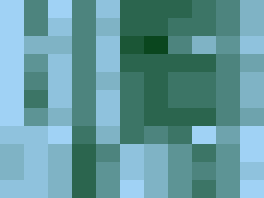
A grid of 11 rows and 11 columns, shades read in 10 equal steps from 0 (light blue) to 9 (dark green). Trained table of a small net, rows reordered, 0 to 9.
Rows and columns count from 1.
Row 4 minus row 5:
0 -1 0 0 -1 1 0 1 1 0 1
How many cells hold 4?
11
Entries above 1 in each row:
8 9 8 8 9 8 9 6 8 8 7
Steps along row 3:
up same up down up up down down up down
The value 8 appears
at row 3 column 6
